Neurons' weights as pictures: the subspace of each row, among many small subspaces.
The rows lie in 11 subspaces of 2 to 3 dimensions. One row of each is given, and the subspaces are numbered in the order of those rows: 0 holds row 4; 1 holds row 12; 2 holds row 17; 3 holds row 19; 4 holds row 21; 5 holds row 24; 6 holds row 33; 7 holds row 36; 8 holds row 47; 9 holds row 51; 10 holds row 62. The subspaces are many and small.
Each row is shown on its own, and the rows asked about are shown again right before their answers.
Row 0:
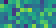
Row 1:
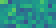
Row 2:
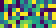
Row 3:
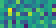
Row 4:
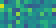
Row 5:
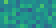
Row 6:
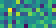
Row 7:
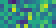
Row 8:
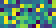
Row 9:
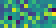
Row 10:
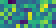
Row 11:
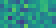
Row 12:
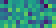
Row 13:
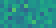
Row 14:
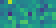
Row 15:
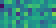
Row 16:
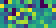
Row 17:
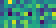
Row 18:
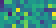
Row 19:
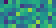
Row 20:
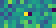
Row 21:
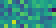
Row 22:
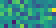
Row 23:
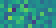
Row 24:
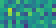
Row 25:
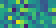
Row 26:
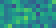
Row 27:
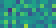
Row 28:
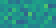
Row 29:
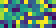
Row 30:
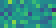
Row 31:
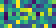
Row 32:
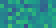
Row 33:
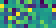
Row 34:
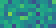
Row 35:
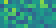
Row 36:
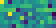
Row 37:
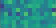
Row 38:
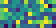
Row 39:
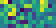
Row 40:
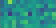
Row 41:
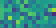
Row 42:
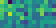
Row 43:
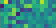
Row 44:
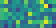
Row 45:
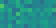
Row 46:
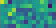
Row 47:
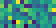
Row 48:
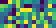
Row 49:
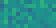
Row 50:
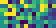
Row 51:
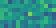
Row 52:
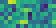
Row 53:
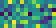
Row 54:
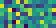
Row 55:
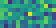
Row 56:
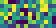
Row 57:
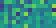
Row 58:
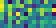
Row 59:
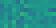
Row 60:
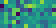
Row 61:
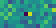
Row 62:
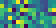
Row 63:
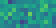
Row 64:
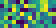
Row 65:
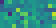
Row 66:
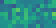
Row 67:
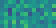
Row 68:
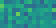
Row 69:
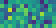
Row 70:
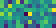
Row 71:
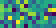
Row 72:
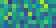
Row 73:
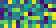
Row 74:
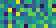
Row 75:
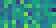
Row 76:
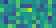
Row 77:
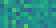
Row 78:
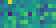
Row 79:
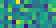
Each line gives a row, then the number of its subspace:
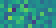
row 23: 1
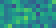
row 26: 3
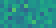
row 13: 1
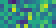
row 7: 4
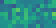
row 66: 3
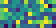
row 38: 1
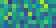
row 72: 9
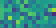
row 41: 9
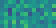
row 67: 5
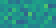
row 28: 8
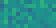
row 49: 6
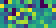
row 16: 6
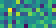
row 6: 5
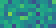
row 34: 3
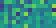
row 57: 6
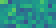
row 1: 7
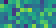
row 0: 7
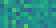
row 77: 2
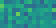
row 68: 6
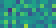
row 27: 5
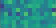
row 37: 0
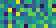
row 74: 5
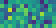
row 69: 1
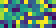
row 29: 1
